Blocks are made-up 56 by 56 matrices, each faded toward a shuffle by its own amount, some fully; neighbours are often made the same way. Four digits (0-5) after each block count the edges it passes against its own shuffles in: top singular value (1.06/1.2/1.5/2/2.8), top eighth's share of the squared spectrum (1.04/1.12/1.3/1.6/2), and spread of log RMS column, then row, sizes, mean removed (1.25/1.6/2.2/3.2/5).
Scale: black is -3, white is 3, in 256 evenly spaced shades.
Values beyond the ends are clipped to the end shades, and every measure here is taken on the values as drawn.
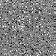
4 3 1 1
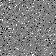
2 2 0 0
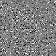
3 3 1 1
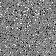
2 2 0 0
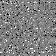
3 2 0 1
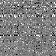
4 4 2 3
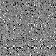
3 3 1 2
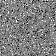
0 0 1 0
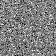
0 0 0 0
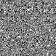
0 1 0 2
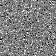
0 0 0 0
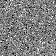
0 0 0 0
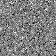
0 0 0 0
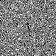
0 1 0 0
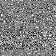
1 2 0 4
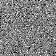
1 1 0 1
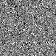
1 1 0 1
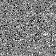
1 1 0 2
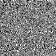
1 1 0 2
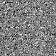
1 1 0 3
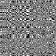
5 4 3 3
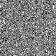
1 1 2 0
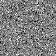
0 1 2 0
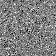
0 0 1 0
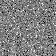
0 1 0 0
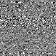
1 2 0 3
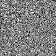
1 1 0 1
